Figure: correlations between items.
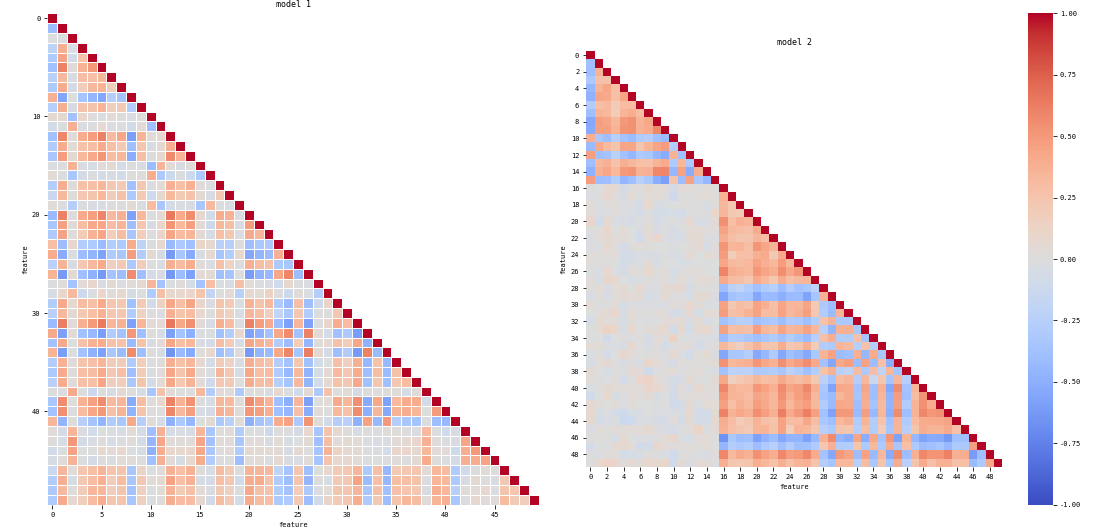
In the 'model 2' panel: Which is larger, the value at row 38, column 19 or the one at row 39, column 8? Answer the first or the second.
the second
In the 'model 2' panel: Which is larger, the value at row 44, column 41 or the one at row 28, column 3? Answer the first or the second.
the first
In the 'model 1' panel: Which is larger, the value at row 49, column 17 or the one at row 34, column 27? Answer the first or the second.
the first
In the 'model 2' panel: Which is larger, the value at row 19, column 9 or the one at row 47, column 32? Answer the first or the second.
the second
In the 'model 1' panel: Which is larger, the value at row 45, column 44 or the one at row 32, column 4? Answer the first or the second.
the first
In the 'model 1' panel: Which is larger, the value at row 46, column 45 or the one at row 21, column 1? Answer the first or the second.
the second
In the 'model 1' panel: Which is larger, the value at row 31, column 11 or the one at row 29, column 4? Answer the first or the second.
the second
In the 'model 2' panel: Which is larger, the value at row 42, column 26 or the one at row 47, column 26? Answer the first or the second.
the first
